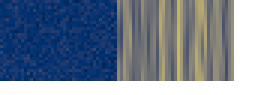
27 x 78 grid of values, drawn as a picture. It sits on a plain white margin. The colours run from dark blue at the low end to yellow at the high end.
The table splits into one row of 2 panels. Panel 1,1: very low, fine-grained, faint in contrast. Panel 1,2: middling, streaked downward, strong in contrast.
